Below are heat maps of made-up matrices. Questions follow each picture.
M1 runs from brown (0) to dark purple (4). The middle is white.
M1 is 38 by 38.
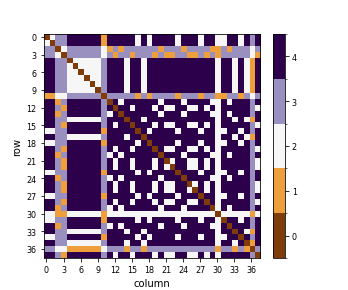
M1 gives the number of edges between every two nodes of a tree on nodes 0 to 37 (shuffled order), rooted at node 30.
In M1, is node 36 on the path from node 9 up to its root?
yes
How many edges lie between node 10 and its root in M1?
1
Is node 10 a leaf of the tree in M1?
no
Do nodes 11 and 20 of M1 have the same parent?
yes
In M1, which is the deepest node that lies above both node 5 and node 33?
36
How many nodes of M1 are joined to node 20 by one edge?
1
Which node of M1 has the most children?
36
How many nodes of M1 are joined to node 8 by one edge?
1
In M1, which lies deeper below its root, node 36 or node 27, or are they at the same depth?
node 27
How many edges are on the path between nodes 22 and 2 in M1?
3
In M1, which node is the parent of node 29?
2
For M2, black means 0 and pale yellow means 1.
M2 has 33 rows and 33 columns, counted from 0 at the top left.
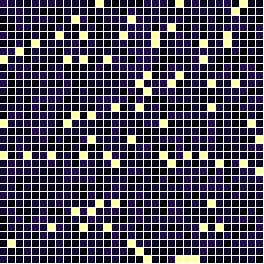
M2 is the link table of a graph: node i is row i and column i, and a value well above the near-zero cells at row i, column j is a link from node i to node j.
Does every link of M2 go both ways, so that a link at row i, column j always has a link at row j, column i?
no
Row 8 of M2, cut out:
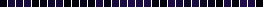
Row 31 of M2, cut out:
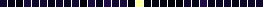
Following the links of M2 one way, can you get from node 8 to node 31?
no
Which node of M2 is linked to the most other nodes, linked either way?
node 19
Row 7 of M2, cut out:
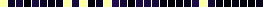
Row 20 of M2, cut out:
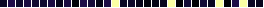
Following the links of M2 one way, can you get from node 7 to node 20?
no
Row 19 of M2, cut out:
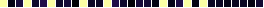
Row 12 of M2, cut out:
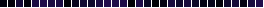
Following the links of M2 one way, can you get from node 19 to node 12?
yes
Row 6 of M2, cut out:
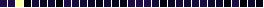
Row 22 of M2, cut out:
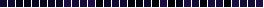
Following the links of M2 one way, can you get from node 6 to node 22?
yes
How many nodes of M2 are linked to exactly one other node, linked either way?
1
